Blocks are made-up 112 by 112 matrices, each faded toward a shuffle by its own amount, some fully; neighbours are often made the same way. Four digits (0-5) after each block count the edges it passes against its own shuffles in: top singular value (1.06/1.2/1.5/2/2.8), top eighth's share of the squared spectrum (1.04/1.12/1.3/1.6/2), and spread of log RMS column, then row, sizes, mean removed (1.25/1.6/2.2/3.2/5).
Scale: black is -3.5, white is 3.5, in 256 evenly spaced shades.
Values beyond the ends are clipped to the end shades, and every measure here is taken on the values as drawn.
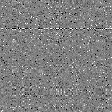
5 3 2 2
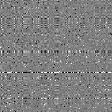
5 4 2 3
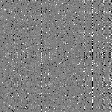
5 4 3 1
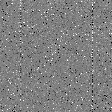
3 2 1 0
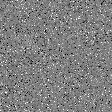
1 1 0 0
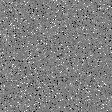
0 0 0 0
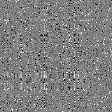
4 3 2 1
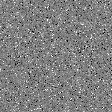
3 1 0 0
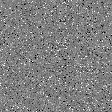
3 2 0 0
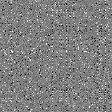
4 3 2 1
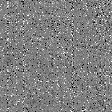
4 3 2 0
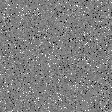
2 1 1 0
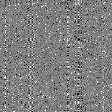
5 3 3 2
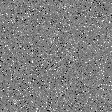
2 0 0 0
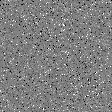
2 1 0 0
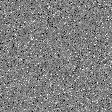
0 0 0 0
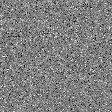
0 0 0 1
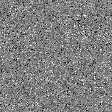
0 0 0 1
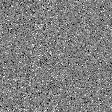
0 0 0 1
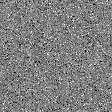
0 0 0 1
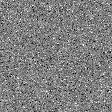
0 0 0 0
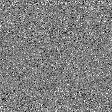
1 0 0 2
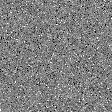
0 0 0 0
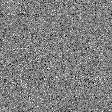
1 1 0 2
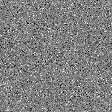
0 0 0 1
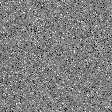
0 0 0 0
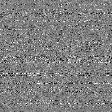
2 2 0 4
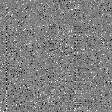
4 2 1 1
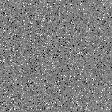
3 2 1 0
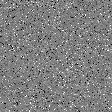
0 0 0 0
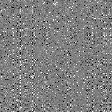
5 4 3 2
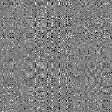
5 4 3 3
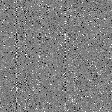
4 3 2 1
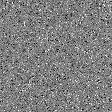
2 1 0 0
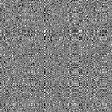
5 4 3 3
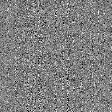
1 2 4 0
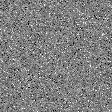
0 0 0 0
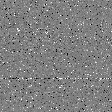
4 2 0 1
